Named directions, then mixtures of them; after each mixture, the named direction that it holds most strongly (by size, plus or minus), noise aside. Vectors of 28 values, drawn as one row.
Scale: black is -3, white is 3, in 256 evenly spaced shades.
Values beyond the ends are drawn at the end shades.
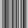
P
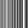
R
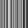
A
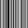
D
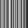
A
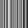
A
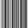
P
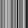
R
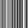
R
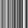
R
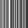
A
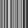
A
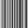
R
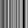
R
